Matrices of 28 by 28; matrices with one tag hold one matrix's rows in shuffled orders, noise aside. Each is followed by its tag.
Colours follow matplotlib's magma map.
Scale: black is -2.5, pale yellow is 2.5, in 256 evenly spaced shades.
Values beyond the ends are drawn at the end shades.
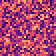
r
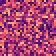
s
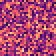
s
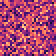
r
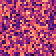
r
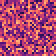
s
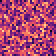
r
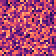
r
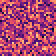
s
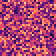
r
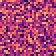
s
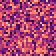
r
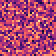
s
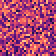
r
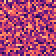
s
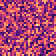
s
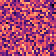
r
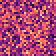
r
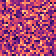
r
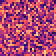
s
